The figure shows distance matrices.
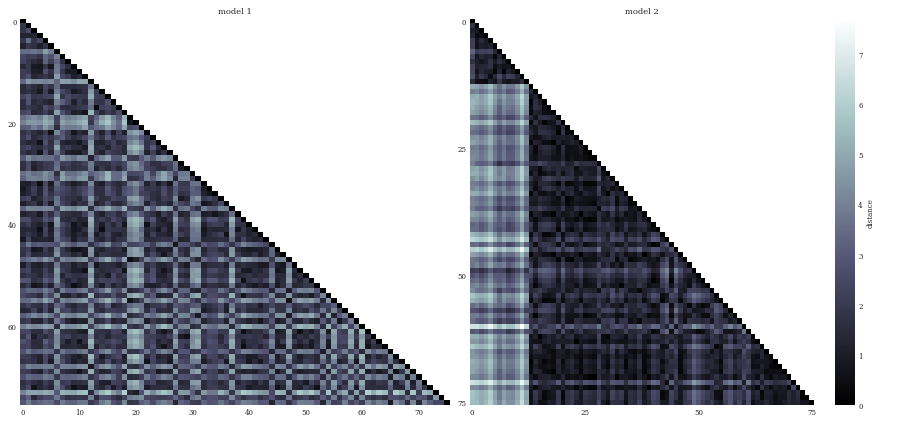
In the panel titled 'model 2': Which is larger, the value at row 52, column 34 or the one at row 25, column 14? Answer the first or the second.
the first
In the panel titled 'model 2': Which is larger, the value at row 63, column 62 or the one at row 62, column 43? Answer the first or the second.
the second
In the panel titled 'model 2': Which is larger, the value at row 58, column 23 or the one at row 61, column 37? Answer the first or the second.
the second
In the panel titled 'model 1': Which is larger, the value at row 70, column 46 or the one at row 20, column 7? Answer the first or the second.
the second
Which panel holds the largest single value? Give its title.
model 2
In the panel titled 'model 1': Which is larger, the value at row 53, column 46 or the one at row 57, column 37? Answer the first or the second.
the second
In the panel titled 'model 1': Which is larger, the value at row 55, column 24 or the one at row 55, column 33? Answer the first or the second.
the first
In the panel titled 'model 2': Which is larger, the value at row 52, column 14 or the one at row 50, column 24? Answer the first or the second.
the second
